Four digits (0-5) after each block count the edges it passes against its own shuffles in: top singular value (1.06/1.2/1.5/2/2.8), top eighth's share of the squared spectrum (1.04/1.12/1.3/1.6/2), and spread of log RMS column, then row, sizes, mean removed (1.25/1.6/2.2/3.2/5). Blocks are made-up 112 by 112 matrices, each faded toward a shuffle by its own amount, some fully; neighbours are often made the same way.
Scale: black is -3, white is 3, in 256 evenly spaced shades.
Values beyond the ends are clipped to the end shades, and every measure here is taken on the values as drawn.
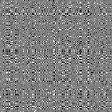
5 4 4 4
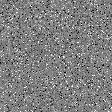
2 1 0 0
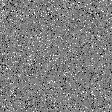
3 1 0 1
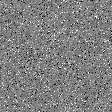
0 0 0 0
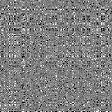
5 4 3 3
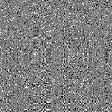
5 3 2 2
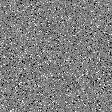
1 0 0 0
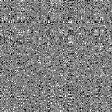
4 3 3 3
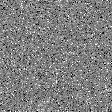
2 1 0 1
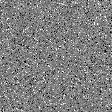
2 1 1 0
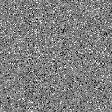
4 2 1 1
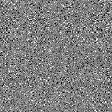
4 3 2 2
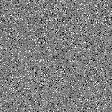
3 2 1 1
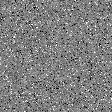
0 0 0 0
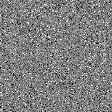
3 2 1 1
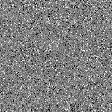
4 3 1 1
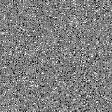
4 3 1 1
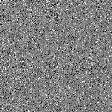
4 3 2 1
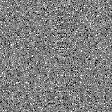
4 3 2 2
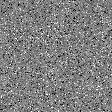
1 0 0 0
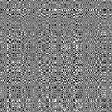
5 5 4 4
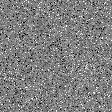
0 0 0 0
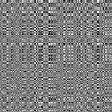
5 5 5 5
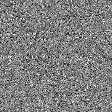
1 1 0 2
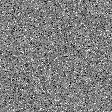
0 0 0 0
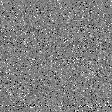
1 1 0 2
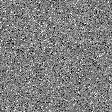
0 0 0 0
